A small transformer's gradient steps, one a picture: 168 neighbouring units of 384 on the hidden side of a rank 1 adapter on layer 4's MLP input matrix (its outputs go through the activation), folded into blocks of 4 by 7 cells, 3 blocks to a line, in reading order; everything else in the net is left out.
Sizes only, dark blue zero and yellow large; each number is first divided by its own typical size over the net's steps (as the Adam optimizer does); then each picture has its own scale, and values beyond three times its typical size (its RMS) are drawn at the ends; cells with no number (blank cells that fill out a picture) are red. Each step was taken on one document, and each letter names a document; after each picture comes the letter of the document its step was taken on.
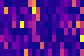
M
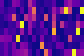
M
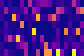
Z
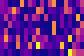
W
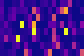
M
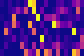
Z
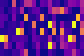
W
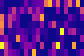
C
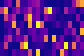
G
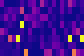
M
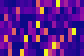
C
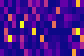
Z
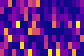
G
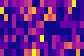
G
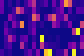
Z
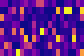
W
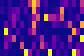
Z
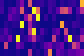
M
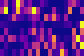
G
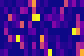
Z
